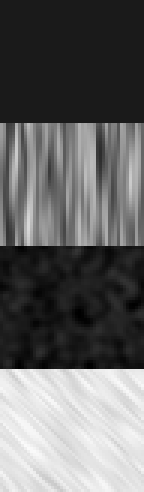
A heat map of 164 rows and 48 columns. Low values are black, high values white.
It is made of 4 by 1 panels. Panel 1,1: very low, flat. Panel 2,1: middling, streaked downward, strong in contrast. Panel 3,1: very low, blotchy, faint in contrast. Panel 4,1: very high, slanting down to the right, faint in contrast.
